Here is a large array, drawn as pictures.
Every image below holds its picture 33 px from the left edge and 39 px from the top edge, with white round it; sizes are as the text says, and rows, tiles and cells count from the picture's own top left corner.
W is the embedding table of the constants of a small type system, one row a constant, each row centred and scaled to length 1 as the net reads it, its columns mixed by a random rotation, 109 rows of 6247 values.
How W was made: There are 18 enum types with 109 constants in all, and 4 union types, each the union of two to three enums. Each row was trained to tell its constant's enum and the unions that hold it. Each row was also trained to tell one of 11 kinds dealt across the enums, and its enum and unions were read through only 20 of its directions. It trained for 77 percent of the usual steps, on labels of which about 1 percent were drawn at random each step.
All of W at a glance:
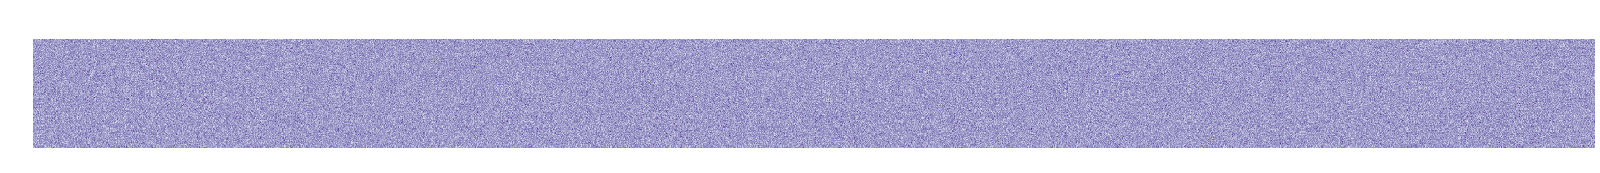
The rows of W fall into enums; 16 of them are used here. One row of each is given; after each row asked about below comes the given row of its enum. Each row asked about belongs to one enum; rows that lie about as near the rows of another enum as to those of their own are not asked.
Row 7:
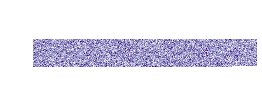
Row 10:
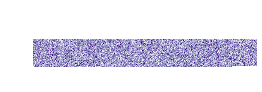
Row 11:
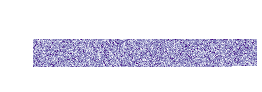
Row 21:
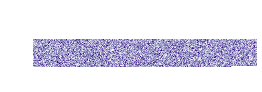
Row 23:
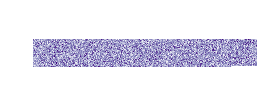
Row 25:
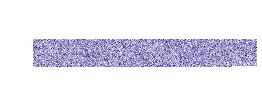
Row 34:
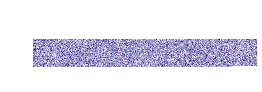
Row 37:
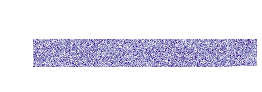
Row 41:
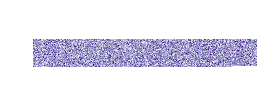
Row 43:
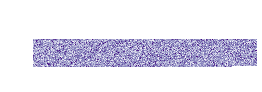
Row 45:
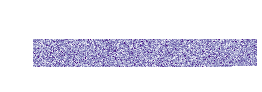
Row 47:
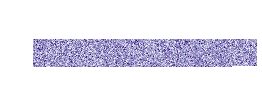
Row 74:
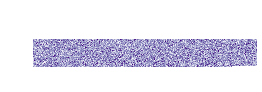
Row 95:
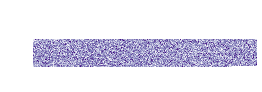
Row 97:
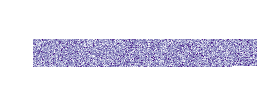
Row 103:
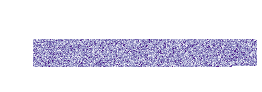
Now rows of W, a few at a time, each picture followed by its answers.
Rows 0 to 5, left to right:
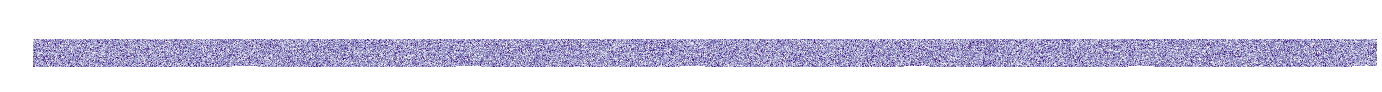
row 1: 41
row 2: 103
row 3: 7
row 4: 37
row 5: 25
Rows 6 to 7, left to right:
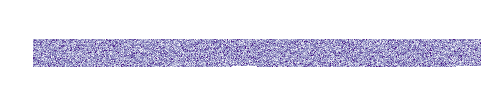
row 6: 103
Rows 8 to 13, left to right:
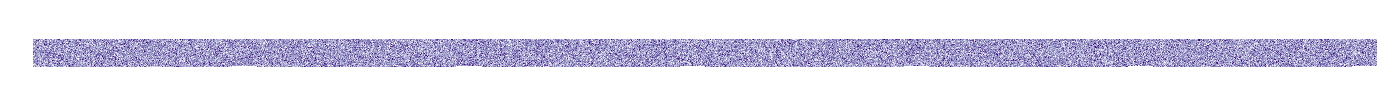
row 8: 45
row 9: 97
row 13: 45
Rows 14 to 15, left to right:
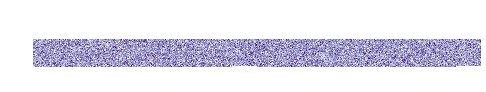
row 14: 25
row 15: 34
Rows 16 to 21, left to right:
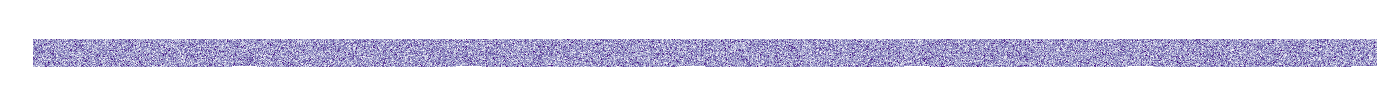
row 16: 103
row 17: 41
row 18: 21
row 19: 10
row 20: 7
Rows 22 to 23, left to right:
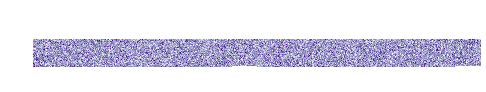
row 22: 37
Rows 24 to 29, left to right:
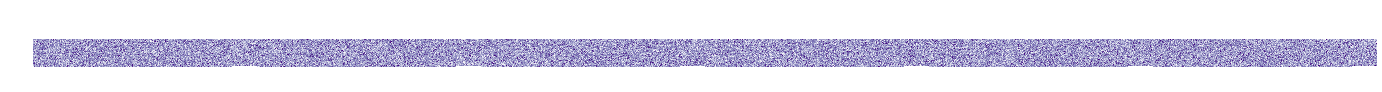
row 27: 41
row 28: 21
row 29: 7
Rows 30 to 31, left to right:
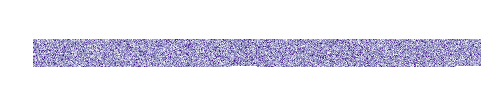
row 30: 11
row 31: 7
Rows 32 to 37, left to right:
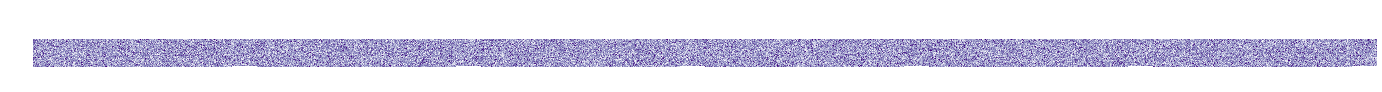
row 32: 10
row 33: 10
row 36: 34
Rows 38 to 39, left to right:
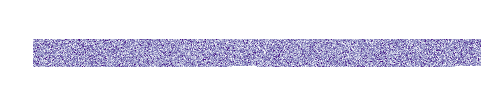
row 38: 45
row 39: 23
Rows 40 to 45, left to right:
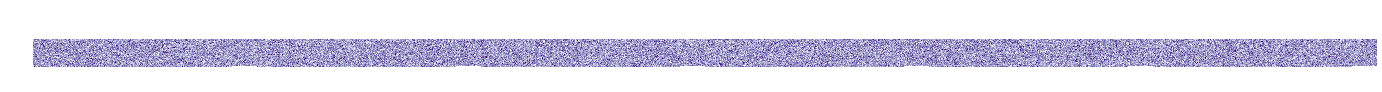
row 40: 37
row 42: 10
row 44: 103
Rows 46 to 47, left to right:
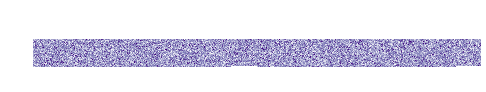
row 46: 23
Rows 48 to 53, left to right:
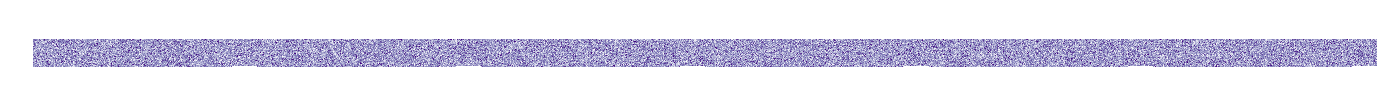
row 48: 97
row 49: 11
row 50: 10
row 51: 41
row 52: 41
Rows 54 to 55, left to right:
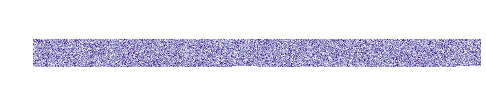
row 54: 21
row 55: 47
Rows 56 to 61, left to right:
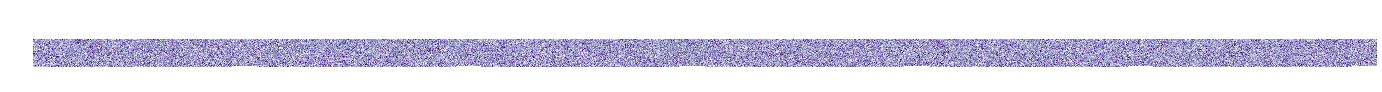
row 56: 21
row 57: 103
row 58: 23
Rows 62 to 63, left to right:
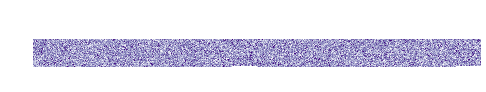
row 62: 47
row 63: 11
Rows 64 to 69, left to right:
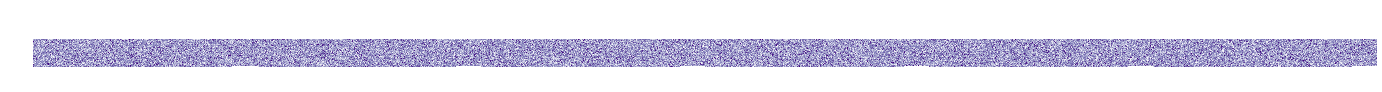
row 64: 97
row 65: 25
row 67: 45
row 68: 21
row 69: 11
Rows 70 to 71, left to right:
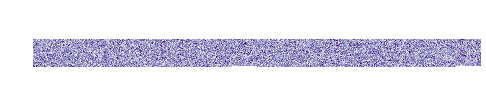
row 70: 11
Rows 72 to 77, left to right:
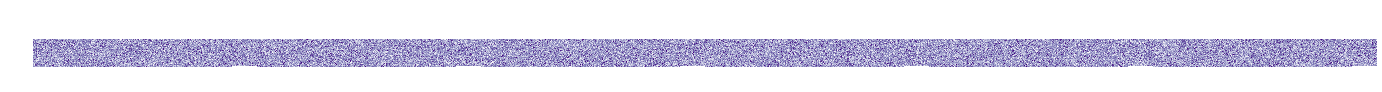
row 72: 34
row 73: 10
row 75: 41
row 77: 74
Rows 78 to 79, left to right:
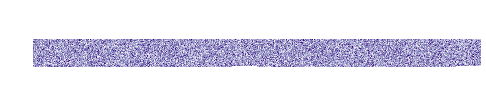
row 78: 45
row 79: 45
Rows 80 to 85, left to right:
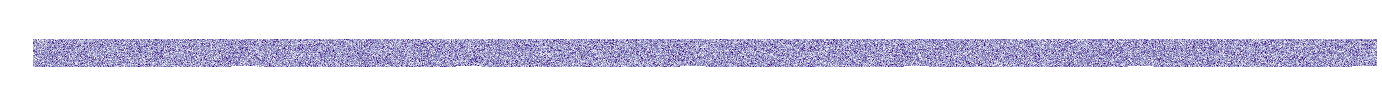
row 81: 103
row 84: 47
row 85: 37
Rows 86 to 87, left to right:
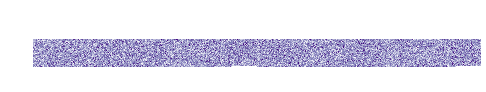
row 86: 23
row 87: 23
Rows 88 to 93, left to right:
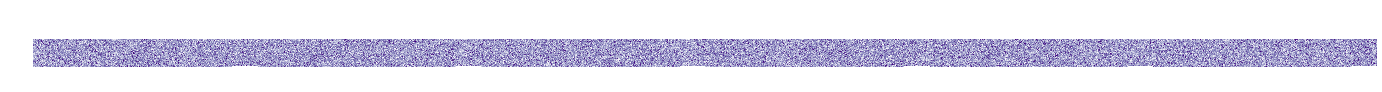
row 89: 25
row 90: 25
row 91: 21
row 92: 21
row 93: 11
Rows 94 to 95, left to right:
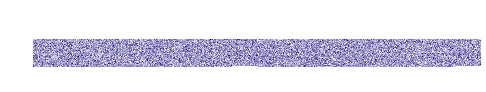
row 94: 34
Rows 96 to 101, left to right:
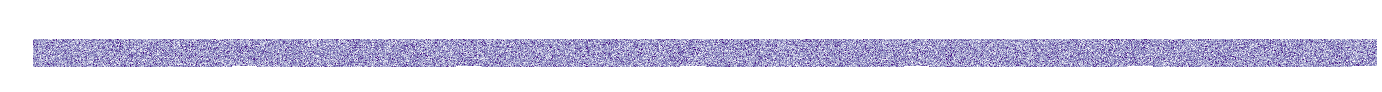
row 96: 10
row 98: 11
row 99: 25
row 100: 23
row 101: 45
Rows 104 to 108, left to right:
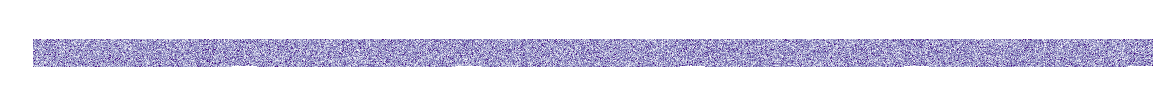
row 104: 41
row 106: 37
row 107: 37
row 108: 97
